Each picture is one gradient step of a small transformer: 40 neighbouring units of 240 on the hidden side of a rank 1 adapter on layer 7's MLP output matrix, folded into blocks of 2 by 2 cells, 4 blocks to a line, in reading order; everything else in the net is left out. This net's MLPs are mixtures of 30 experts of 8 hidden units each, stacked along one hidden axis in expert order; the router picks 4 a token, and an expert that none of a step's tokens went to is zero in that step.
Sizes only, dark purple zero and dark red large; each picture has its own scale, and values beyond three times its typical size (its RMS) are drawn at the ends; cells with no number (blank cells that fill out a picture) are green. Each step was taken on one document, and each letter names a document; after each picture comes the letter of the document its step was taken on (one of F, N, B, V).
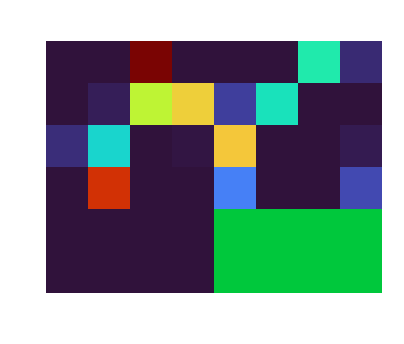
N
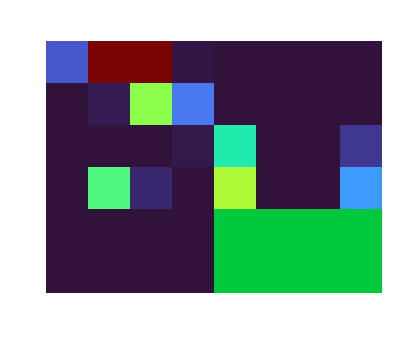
N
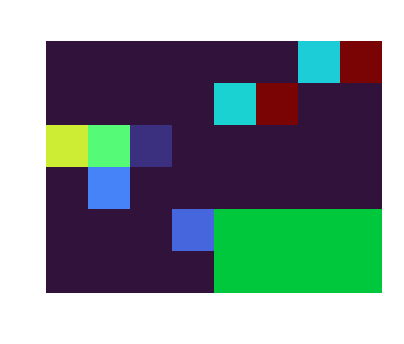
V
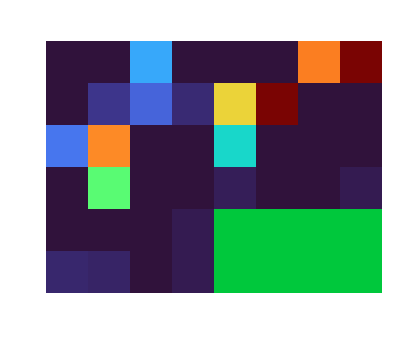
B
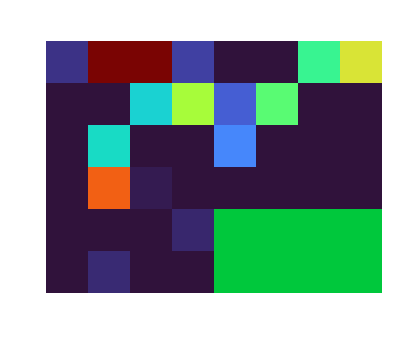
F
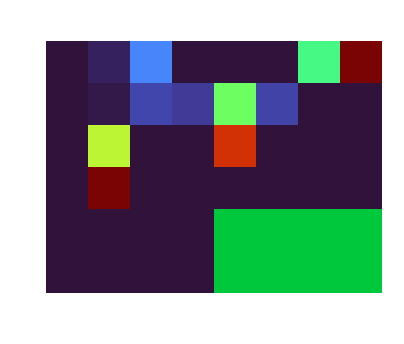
B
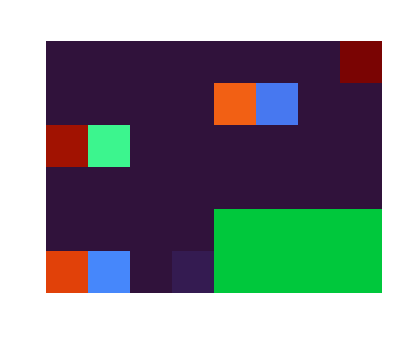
V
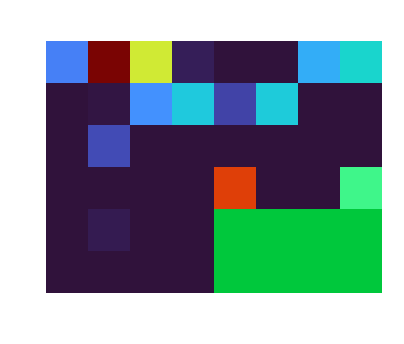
F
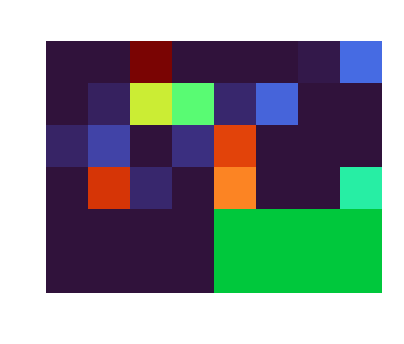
N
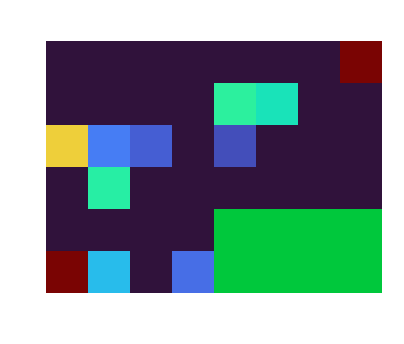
V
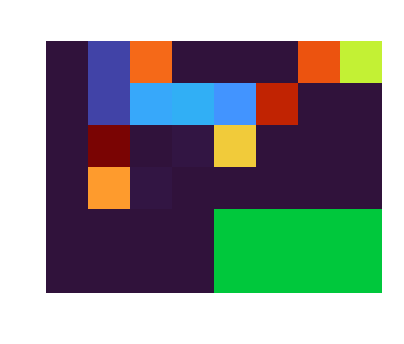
N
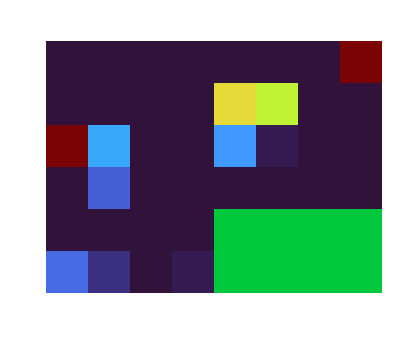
V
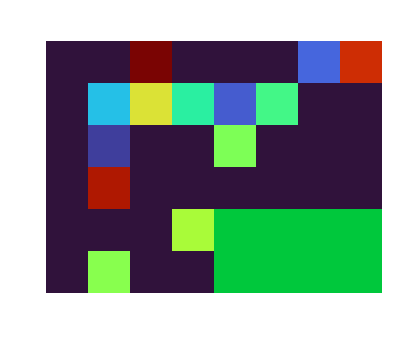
B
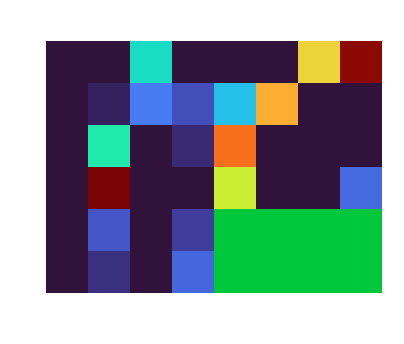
B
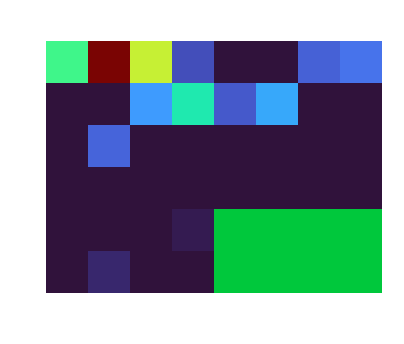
F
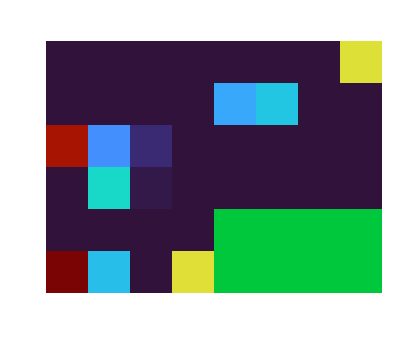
V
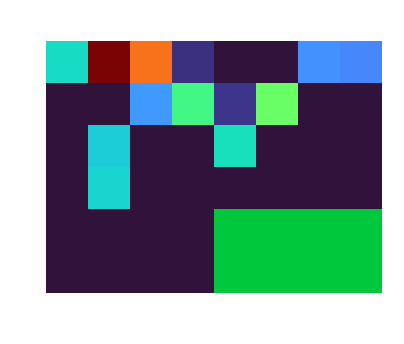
F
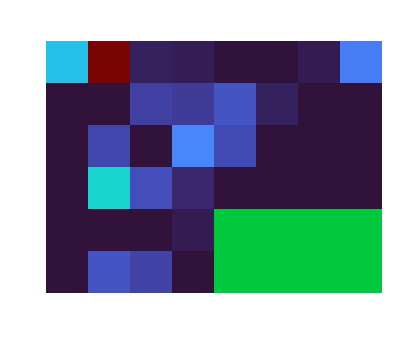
F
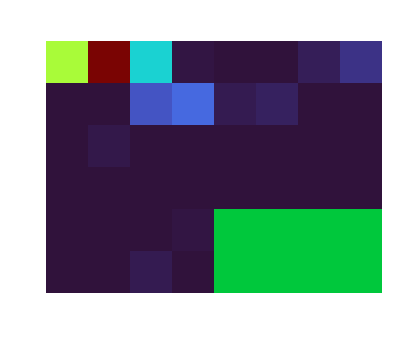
F
